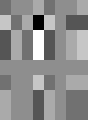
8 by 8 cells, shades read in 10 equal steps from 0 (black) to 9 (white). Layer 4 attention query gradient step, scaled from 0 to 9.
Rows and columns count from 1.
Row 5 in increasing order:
5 5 5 5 5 5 5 5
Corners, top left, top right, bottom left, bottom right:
4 6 6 4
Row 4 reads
3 6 4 9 3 5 6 7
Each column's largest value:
7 6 6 9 7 5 6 7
